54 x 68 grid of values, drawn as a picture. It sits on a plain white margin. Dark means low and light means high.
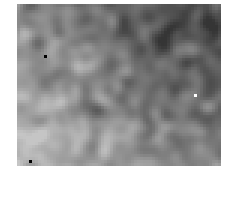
There are no regular stripes. Three lone cells stand out: one far higher and two far lower than their neighbours. The ninth with the highest average is the bottom left. There is an overall slope up to the bottom left. No single row or column stands out from its neighbours. The field is mottled with small blotches. On average the colour sits 50% of the way up the scale. The top right is the ninth with the lowest average.
